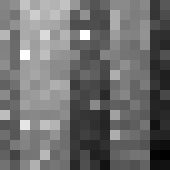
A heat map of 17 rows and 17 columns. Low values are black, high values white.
Histogram: bell-shaped. Slope: up to the top left. Stripes: upright, repeating 2 times. Ninth with the highest average: top left.
